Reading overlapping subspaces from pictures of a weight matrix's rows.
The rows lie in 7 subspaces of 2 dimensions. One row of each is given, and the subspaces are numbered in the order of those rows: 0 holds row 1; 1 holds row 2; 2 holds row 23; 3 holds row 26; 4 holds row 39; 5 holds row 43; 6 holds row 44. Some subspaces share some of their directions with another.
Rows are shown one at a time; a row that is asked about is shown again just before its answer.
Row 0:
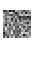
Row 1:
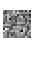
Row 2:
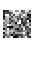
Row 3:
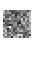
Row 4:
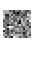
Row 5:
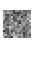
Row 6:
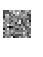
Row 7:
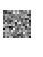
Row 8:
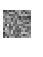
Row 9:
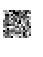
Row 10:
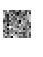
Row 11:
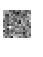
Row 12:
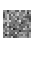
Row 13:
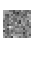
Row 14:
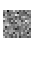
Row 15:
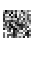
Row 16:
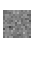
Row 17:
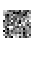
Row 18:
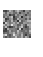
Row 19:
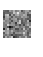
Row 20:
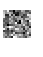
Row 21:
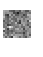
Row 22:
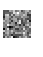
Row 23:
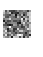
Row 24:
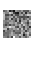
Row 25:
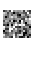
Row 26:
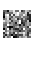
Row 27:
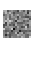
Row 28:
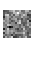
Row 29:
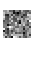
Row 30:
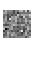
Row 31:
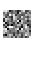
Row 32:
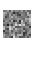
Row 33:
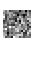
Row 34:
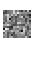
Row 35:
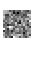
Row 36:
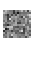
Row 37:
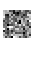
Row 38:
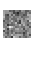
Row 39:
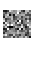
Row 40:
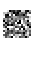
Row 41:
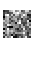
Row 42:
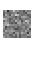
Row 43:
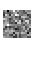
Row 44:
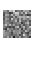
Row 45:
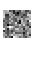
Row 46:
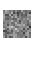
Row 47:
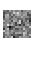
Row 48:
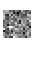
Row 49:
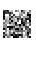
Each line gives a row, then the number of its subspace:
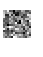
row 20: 5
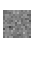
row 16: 3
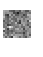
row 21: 1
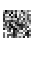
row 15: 2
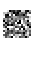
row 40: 4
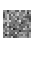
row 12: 3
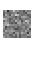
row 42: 5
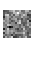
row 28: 1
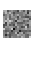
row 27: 3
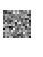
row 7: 3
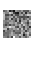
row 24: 6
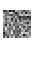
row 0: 6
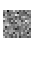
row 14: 5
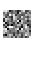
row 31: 4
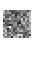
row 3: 2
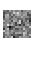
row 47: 1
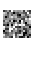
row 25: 1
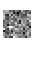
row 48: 2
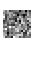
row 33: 0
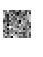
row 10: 3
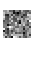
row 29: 4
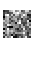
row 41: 1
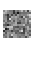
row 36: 0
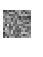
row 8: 6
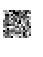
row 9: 6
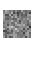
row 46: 2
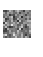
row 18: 4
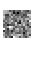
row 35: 3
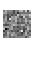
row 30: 0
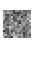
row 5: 4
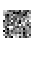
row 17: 5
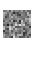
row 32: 1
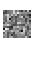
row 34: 0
